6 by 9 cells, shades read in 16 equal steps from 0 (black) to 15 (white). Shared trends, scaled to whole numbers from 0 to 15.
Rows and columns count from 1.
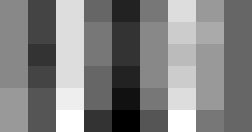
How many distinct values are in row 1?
7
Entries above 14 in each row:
0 0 0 0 0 2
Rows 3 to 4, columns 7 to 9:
11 9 6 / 12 9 6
